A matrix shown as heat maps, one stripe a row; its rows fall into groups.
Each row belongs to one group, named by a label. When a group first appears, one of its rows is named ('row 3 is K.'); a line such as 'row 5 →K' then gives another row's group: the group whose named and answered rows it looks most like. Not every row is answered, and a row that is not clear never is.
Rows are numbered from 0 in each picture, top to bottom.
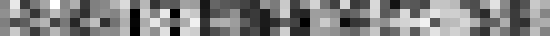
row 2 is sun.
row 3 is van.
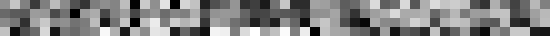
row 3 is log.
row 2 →sun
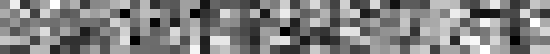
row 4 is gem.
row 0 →van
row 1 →log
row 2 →van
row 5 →sun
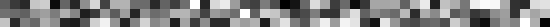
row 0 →sun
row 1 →gem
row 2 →log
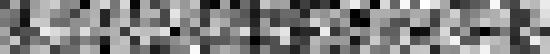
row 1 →sun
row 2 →sun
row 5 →sun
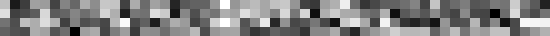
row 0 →log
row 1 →log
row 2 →gem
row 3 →sun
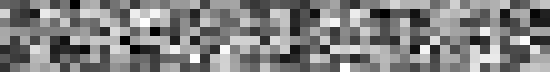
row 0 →sun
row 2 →log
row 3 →van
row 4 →log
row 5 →gem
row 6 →sun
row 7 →gem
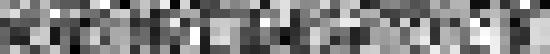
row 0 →log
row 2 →gem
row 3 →sun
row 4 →sun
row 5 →van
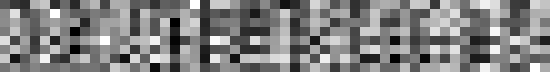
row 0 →sun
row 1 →van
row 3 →van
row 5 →van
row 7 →van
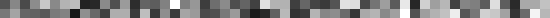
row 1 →van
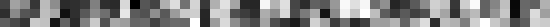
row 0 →gem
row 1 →gem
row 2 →sun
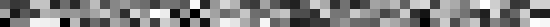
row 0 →sun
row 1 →log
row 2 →gem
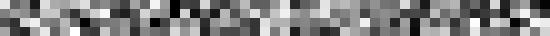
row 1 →log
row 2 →gem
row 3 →gem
